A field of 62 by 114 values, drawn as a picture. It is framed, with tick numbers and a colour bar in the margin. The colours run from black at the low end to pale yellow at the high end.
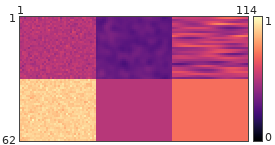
The table splits into 2 rows of 3 panels. Panel 1,1: middling, fine-grained, faint in contrast. Panel 1,2: low, blotchy, faint in contrast. Panel 1,3: middling, streaked across. Panel 2,1: very high, fine-grained, faint in contrast. Panel 2,2: middling, flat. Panel 2,3: high, flat.
